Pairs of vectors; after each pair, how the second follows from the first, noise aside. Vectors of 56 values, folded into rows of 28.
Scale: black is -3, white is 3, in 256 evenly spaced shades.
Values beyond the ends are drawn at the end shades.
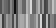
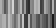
wrapped around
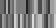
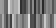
shuffled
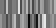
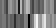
sign-scrambled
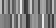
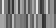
wrapped around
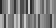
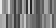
sign-scrambled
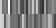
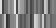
shuffled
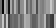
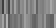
shrunk
